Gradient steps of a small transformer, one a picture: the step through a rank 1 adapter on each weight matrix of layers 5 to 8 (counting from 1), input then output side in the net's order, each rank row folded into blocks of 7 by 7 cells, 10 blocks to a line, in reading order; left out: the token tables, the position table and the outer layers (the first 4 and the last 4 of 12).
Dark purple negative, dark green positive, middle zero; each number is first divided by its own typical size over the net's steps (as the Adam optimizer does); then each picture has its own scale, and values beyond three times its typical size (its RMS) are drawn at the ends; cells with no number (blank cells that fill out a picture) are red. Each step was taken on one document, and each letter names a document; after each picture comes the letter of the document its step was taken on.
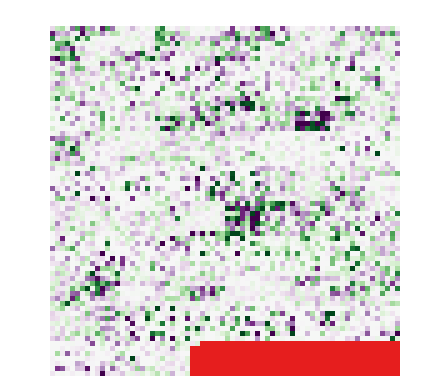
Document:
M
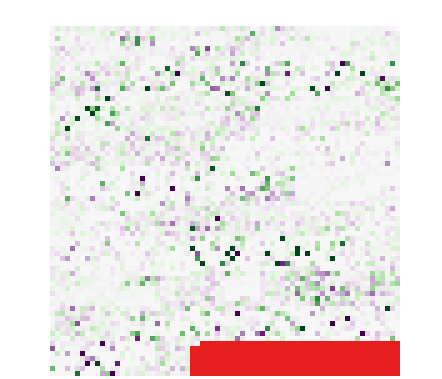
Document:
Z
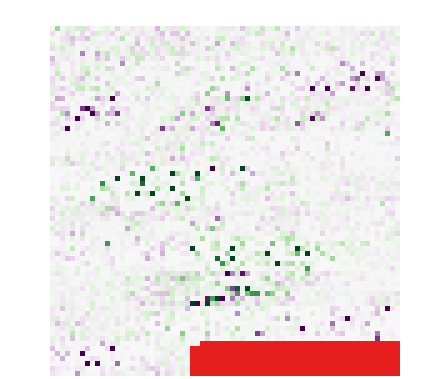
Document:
Z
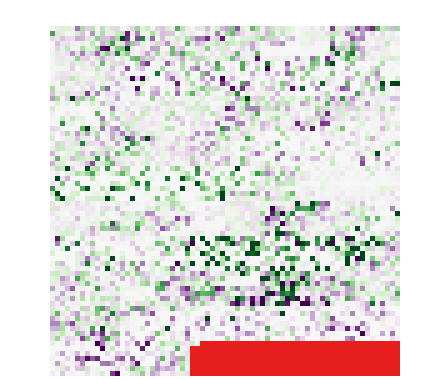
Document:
M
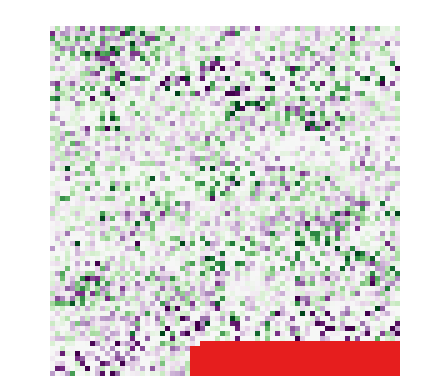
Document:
M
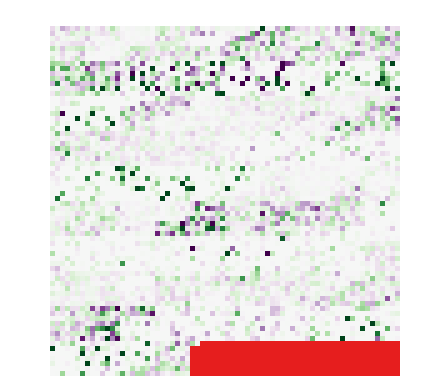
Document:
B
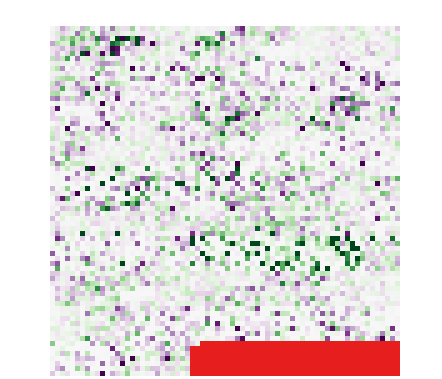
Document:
M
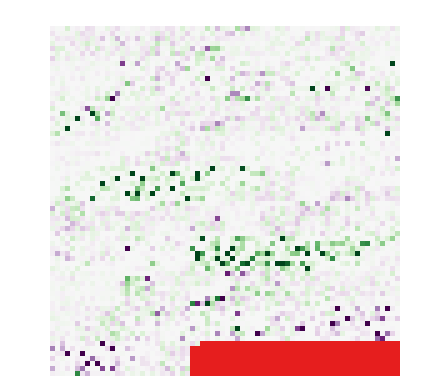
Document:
Z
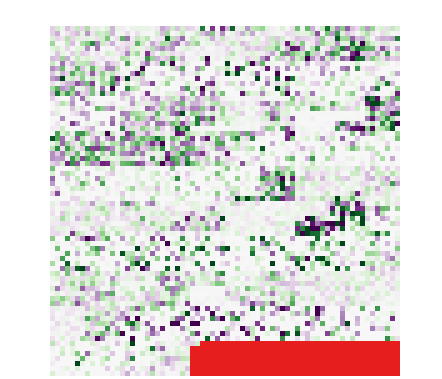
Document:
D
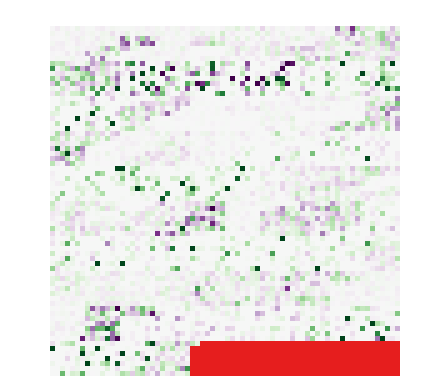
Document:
B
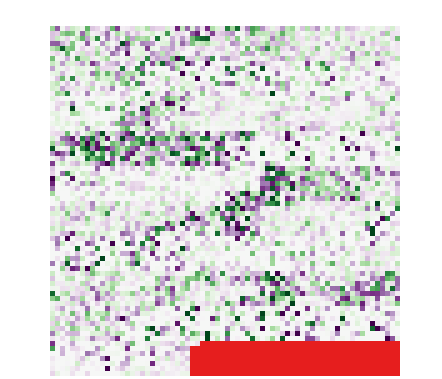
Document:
D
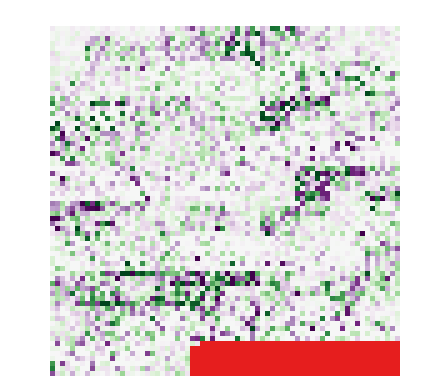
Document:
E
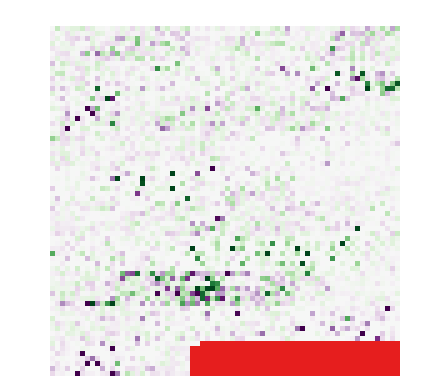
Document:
Z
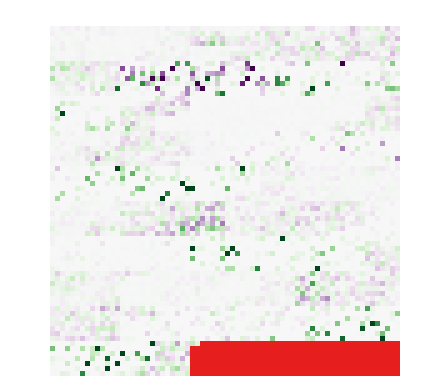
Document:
B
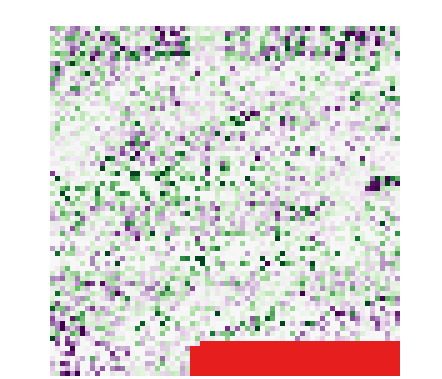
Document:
E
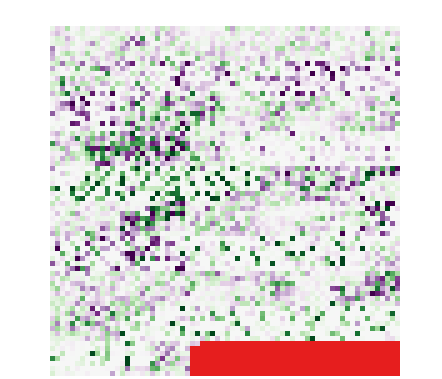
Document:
D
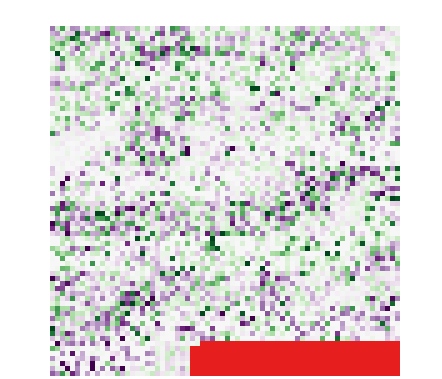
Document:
E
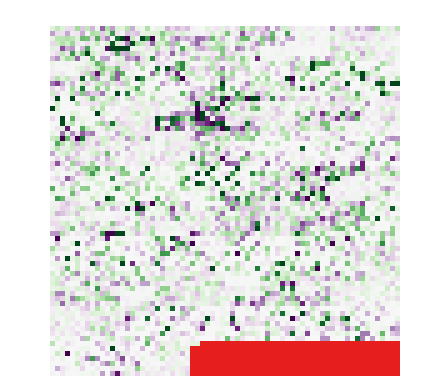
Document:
M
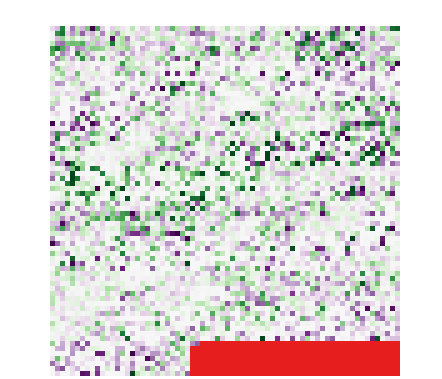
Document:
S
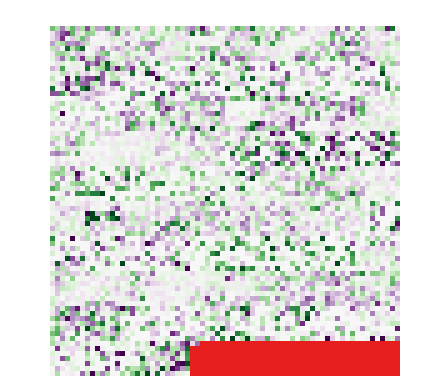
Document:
S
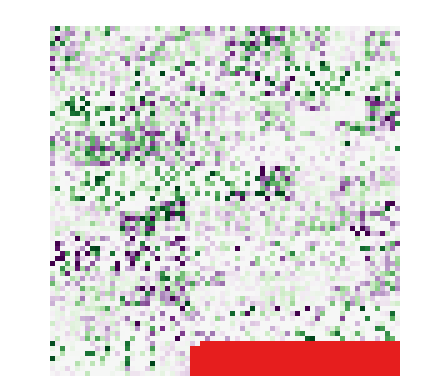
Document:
D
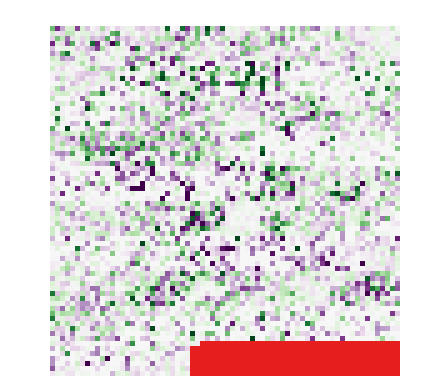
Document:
D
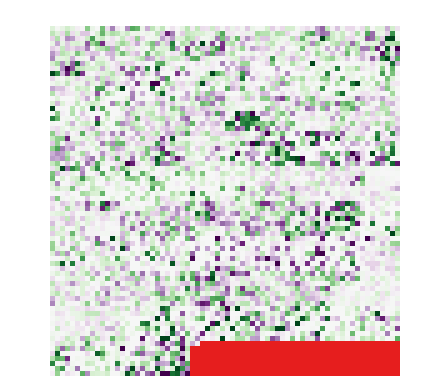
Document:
S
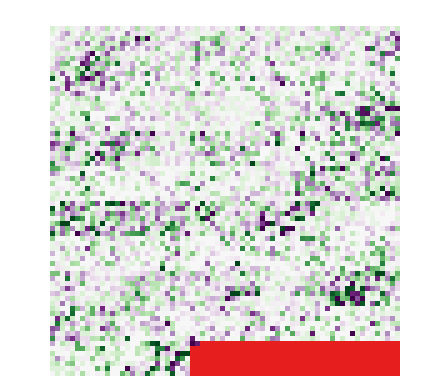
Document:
S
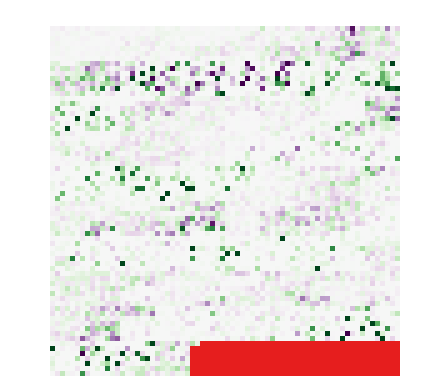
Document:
B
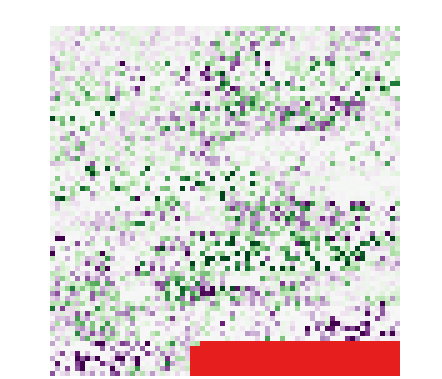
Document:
M
